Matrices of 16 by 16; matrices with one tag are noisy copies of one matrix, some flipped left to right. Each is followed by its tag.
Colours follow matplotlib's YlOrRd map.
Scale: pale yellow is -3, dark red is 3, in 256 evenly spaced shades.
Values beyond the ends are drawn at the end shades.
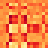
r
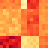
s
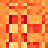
r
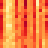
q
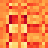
r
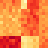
s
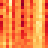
q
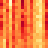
q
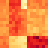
s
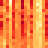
q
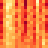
q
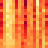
q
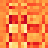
r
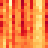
q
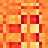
r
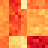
s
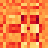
r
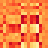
r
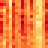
q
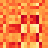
r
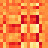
r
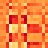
r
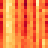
q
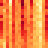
q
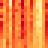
q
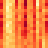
q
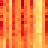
q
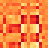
r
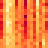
q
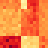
s
